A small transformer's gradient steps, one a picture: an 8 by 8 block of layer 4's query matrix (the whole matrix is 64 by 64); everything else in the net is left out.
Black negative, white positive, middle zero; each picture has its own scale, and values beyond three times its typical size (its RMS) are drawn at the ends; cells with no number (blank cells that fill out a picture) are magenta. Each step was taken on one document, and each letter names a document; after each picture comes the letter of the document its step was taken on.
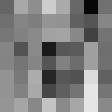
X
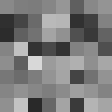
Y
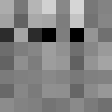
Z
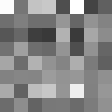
Z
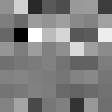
Y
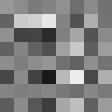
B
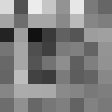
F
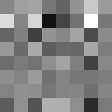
X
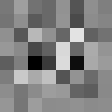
F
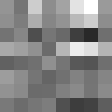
Y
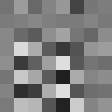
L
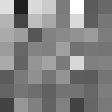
B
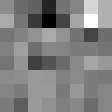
X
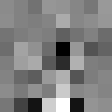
L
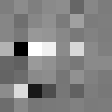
F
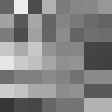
Z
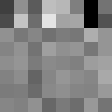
X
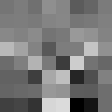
L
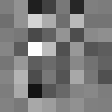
F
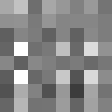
B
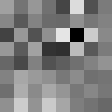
Z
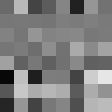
B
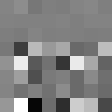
Y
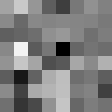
L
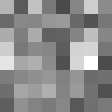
X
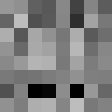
B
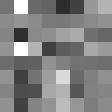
L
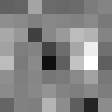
X
